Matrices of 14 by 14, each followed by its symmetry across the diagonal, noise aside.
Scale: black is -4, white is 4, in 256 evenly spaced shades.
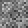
symmetric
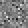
antisymmetric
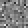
antisymmetric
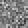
symmetric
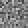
antisymmetric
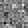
antisymmetric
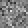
symmetric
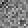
symmetric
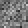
symmetric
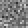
symmetric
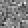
antisymmetric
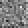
antisymmetric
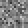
antisymmetric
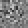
antisymmetric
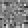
antisymmetric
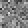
antisymmetric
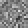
symmetric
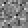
antisymmetric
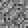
symmetric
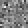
antisymmetric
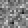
symmetric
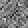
symmetric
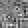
antisymmetric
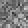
symmetric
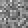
symmetric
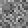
symmetric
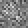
symmetric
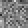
antisymmetric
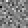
antisymmetric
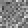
symmetric
